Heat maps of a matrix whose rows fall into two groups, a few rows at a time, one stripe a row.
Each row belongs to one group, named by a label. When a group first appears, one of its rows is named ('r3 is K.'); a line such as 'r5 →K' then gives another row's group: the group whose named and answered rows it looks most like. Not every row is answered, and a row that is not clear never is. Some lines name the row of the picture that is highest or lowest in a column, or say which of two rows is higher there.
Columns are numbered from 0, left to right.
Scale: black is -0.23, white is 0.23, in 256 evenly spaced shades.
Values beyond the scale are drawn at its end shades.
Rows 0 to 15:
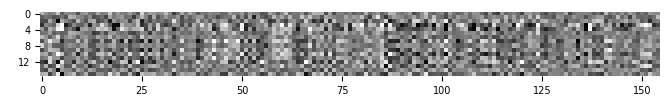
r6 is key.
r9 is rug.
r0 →key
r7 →rug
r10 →key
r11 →rug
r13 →key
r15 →key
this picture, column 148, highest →12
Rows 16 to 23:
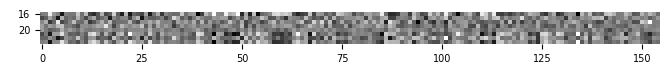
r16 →rug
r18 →key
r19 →key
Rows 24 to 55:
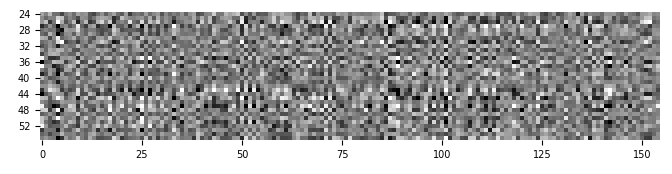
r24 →rug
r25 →key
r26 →key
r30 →key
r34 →rug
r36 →rug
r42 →rug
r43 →rug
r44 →rug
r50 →key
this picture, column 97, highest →43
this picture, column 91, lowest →36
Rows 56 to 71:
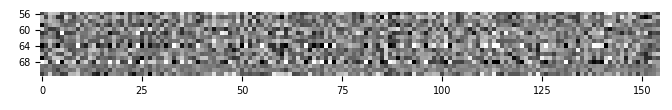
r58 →rug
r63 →rug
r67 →rug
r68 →key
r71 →rug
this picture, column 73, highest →64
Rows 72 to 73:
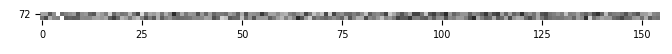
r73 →key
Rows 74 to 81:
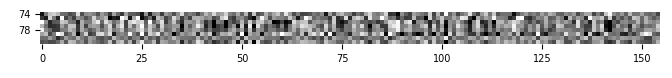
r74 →rug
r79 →key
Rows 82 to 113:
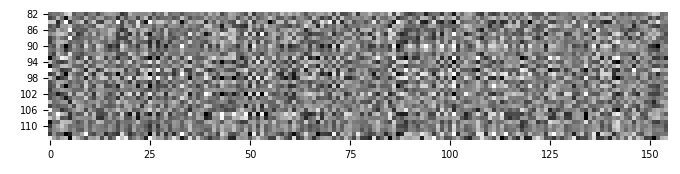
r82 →key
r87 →rug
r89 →rug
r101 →rug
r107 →rug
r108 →rug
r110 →rug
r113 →key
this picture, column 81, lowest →97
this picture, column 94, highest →90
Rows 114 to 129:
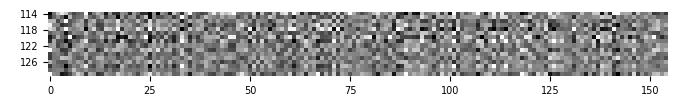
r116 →key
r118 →key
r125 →rug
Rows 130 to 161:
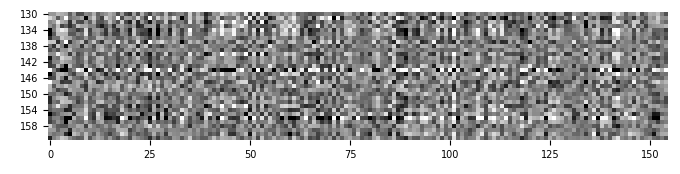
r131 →key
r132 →rug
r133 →rug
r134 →rug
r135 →rug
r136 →rug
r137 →key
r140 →rug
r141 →rug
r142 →rug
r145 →rug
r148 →key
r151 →rug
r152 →rug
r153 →rug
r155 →rug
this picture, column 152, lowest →156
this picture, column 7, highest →144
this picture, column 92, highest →144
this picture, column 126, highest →156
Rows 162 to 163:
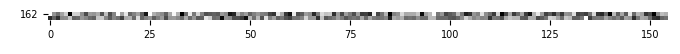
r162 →key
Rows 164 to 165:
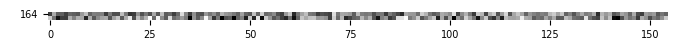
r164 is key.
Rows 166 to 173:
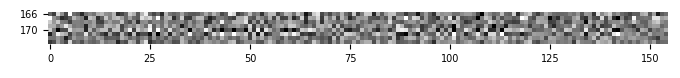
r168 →rug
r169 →key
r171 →rug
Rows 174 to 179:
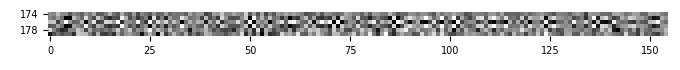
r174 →rug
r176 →key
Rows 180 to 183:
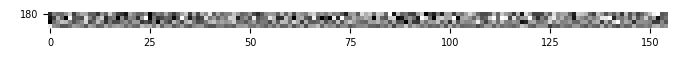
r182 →rug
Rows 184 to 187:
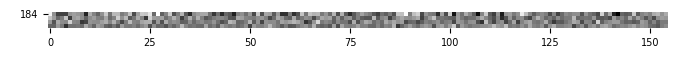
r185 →key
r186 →key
